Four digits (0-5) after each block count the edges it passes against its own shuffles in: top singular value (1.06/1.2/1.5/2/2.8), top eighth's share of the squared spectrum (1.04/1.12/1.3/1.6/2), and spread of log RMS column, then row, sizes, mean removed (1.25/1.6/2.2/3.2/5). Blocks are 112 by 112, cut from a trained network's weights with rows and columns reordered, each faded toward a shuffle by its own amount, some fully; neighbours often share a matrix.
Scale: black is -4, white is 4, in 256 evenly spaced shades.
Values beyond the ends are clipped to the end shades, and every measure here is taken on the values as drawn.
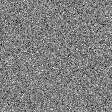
0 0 0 0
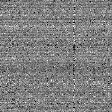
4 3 3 2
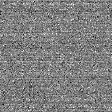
3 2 2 1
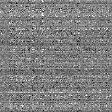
4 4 3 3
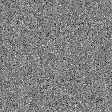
0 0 0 0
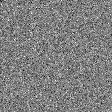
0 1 0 0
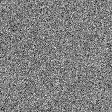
0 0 0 0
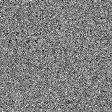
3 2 0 1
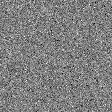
0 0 0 0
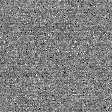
2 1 1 0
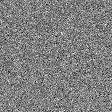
0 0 0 0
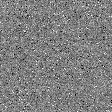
1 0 0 0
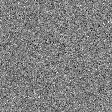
1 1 0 0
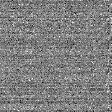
3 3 2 1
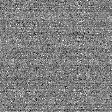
3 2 2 1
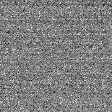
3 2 1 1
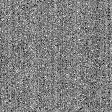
3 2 0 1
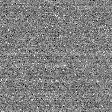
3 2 1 1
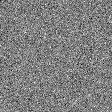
1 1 0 0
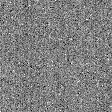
2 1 0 0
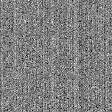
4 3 1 2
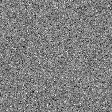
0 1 0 0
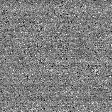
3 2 1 0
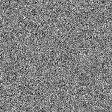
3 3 0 1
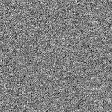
3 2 0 1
